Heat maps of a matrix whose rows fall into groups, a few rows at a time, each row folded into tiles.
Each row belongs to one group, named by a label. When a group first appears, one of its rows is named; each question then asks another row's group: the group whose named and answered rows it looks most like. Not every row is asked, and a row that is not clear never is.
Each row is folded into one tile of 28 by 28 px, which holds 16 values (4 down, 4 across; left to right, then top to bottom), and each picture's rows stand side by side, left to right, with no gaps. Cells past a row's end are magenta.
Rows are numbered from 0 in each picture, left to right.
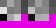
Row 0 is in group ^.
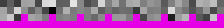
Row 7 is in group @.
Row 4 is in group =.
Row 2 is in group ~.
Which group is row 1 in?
=
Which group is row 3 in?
~
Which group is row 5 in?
^
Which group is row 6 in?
^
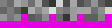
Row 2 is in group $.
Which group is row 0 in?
=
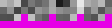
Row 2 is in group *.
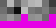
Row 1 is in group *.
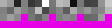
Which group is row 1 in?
~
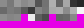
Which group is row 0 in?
=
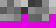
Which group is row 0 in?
=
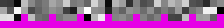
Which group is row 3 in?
^
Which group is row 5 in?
~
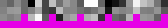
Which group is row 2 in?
^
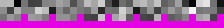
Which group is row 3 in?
@
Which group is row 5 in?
@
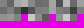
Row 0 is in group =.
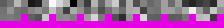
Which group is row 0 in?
~
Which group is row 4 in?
$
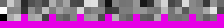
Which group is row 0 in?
^
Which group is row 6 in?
~
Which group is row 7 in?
$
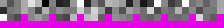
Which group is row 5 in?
~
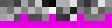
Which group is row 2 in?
@
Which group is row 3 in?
~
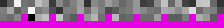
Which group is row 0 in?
~
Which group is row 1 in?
^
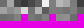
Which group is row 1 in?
~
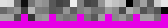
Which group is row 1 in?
^
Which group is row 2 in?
~
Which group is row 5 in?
=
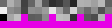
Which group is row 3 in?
@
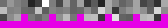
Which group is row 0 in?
^
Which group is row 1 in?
~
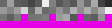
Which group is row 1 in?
~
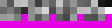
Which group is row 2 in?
$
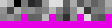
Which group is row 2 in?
$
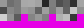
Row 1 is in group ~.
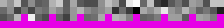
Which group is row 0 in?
@
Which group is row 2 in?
$
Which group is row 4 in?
=
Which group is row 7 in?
=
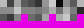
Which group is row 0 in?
$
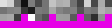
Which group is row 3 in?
$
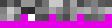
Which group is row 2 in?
$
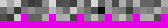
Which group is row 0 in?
@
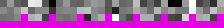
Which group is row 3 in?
^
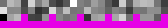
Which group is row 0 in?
^
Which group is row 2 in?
~
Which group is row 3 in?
^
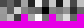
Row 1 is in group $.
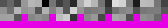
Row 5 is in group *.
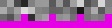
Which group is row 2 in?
=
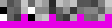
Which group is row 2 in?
@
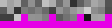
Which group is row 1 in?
=
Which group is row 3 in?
^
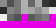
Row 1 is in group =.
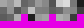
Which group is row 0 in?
@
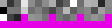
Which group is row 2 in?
~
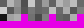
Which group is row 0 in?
^
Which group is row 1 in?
$
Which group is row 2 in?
@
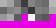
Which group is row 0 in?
*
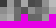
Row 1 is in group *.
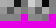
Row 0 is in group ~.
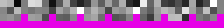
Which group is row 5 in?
$
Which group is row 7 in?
~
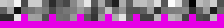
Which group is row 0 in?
@
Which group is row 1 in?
*
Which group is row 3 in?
$
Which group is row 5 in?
@
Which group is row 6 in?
*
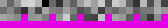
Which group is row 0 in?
=
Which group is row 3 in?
@
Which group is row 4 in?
*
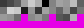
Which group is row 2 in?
@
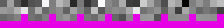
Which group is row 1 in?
~
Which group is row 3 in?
~
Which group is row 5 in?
*
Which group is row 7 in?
=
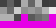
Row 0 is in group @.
